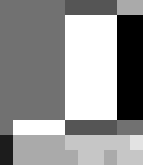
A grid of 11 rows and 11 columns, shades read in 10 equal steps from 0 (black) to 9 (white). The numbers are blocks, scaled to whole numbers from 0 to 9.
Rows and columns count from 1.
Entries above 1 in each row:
11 9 9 9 9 9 9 9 11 10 10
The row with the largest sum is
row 10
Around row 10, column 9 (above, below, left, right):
3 6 7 7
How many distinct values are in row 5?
3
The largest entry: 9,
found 32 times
